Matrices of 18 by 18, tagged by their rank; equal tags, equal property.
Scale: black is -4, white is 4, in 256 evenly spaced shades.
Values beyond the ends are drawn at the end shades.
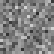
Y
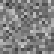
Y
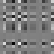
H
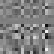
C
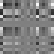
H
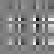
H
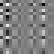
H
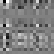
C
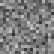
Y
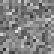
Y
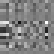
C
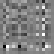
C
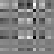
H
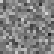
Y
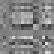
C
